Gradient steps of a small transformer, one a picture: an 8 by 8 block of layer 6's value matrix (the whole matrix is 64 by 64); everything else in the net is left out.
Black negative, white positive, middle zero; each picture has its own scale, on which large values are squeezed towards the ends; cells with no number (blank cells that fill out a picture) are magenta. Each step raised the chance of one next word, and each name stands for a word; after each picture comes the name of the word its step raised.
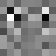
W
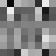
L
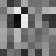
W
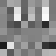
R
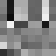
R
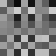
W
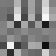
R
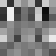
L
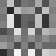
W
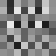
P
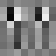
R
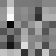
R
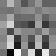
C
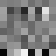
P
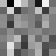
L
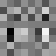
W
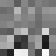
C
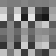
R
